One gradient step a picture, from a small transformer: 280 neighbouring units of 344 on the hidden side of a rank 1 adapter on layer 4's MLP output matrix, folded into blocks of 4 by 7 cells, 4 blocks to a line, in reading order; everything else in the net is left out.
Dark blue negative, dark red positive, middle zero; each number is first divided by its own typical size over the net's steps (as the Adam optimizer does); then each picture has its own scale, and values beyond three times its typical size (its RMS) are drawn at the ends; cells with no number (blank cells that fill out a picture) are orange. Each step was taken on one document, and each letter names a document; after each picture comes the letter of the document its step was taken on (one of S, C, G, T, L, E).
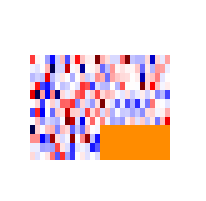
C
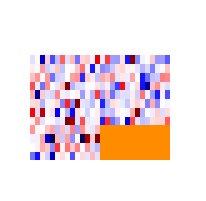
C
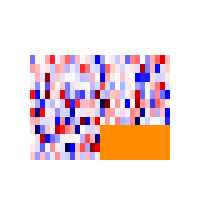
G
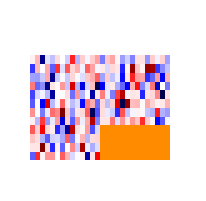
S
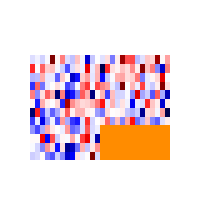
G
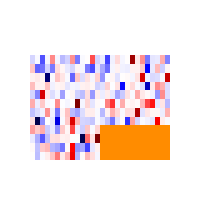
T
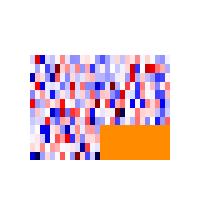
S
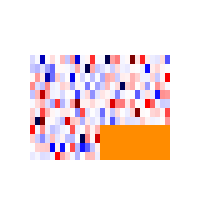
T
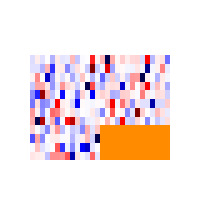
T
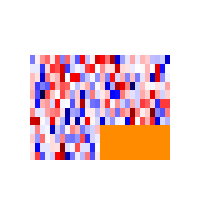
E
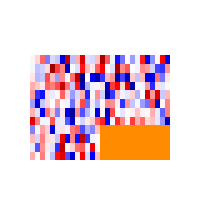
E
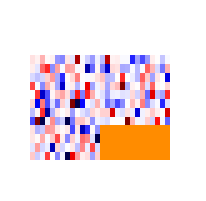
T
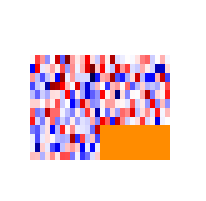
E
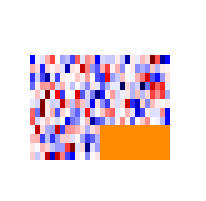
G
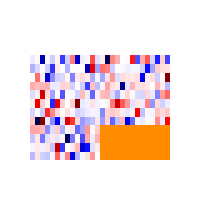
T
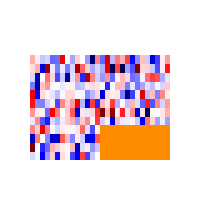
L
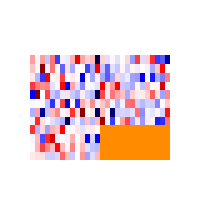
C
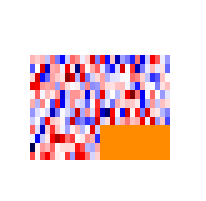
L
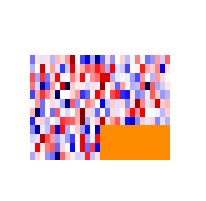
G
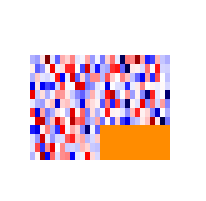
E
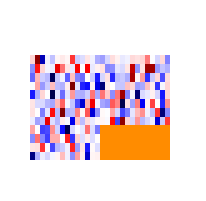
S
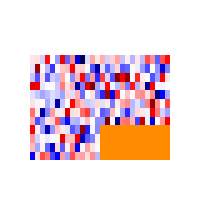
E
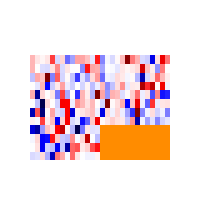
G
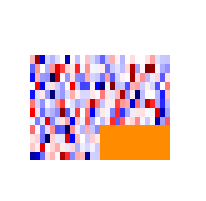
S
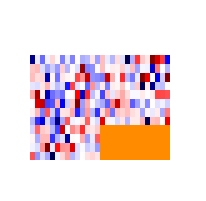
G
